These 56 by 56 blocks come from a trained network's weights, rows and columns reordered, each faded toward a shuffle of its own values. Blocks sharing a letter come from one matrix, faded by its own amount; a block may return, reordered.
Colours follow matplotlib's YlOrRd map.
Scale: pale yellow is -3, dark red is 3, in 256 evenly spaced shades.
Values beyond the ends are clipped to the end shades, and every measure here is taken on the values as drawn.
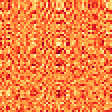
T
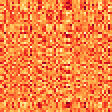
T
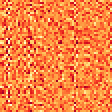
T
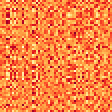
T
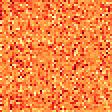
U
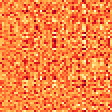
T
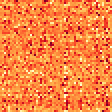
U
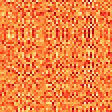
T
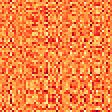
T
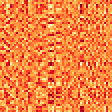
T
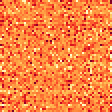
U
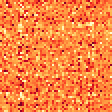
U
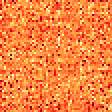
U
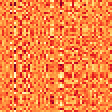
T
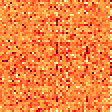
U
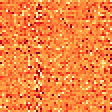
U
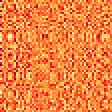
T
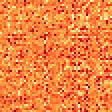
U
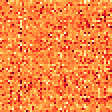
U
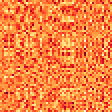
T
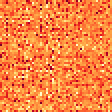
U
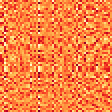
T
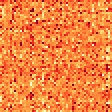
U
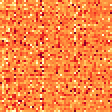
U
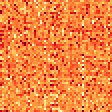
U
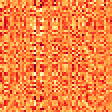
T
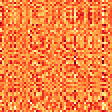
T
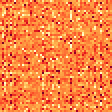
U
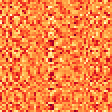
T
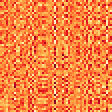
T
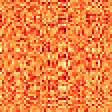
T
